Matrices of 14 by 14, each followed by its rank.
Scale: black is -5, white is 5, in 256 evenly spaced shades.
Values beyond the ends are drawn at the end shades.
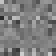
three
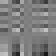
one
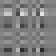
one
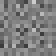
three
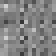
three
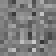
three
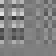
one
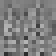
three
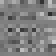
three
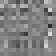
three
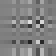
one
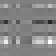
one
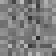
three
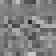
three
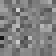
three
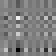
one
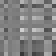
one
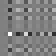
one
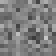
three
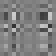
one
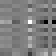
one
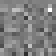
three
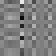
one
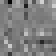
three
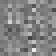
three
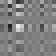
one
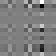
one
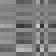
one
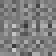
three
